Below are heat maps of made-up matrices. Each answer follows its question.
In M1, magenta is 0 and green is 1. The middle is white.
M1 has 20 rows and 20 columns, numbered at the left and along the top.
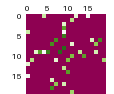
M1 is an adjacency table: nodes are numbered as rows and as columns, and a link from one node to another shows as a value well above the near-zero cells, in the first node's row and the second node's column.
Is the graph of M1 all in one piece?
yes
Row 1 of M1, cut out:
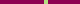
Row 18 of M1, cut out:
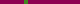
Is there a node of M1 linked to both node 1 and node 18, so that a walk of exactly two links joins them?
no
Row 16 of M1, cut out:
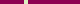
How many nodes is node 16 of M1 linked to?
1
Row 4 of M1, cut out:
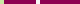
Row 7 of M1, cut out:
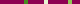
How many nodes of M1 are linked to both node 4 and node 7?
0
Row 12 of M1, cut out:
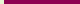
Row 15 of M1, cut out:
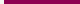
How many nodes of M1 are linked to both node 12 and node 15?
1
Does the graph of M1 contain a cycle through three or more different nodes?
no
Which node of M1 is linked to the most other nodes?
node 9
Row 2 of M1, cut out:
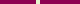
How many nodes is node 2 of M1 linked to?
1
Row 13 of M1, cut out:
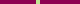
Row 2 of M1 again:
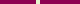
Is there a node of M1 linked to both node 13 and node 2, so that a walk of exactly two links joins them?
yes
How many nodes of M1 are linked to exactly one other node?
12
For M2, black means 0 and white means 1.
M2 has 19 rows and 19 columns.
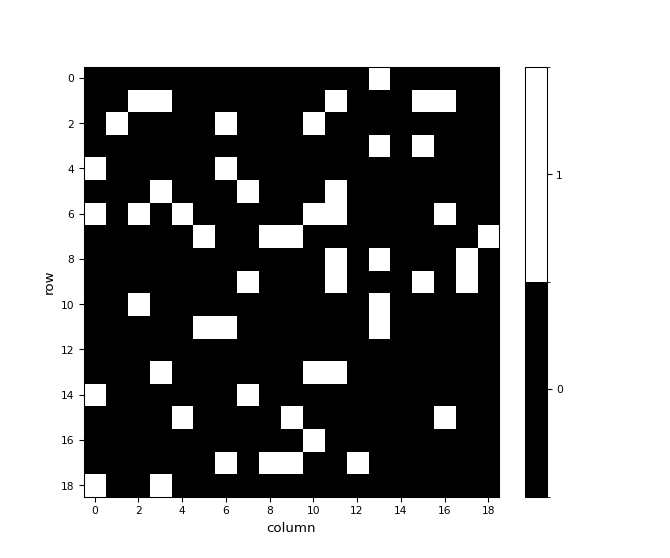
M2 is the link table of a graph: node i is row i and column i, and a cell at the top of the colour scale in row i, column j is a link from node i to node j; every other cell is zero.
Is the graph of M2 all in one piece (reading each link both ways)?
yes
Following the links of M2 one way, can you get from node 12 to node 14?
no
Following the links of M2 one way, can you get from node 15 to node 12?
yes
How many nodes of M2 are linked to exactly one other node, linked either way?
1
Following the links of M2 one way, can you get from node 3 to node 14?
no
